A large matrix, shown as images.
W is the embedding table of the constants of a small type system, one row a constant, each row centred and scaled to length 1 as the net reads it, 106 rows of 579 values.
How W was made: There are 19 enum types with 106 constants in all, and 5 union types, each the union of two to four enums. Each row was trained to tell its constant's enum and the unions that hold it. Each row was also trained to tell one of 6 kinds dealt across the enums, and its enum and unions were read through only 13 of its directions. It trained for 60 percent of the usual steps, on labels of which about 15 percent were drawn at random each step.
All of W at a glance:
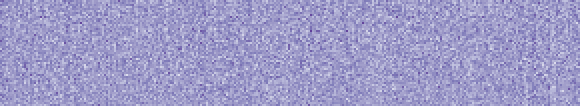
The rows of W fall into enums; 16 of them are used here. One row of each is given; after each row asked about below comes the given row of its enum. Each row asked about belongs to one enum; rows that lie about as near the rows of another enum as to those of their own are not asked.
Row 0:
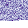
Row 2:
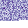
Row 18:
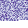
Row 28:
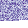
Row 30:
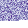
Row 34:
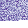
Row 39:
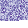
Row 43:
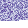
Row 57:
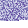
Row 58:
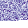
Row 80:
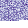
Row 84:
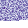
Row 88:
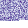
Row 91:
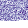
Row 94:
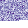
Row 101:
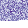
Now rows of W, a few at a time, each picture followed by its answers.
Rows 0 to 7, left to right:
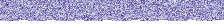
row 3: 58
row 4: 0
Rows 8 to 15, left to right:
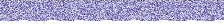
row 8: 0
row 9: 94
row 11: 0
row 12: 30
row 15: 18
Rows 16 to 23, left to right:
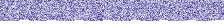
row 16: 84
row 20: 30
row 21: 94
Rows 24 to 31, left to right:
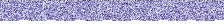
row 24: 80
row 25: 101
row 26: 30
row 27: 43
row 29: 58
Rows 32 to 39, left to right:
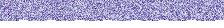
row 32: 34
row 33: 88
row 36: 0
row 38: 39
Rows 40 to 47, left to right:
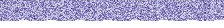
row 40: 80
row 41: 18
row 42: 84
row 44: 80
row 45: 30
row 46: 0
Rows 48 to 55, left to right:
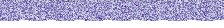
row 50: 34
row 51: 94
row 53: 18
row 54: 94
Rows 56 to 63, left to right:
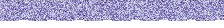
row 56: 57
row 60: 34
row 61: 84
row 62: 101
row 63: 94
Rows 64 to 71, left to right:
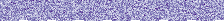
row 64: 30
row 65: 84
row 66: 88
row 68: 58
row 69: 84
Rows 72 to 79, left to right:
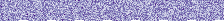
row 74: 2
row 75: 2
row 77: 57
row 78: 57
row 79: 88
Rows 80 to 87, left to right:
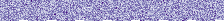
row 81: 58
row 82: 39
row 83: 18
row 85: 58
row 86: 88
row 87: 34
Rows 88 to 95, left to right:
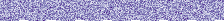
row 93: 80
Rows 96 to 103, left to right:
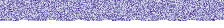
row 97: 58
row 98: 80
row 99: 88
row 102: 39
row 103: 57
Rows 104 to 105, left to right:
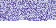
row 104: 30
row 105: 94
